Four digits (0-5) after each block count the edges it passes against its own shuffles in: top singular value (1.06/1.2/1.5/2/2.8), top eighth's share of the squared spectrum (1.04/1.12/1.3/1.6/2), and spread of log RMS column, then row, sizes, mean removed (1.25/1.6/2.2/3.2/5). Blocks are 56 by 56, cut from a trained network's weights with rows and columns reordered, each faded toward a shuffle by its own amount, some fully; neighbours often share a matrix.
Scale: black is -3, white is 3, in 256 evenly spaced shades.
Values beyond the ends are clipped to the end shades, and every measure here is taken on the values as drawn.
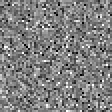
1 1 0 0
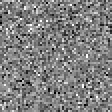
0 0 0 0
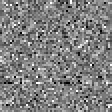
2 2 0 2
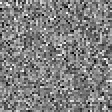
0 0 0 0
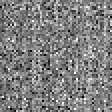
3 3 0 2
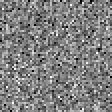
1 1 0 0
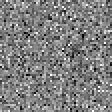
1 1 0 0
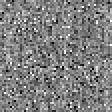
1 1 0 1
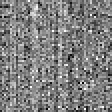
3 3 0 2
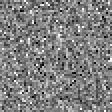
0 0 0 0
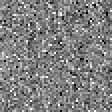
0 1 0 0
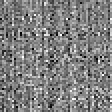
3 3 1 3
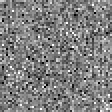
0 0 0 0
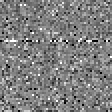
2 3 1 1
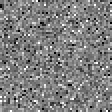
0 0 0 0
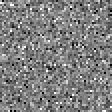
0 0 0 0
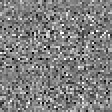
3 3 0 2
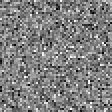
0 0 0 0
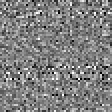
3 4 1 3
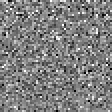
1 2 0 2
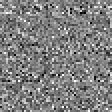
2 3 0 3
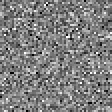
1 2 0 1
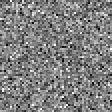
0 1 0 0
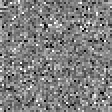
1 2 0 1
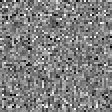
2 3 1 2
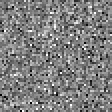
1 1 0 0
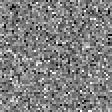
1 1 0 0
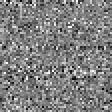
3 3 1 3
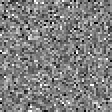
2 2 0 1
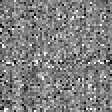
2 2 0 2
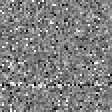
2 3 1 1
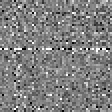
3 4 2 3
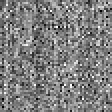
3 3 0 2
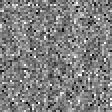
1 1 0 1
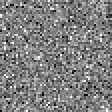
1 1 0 0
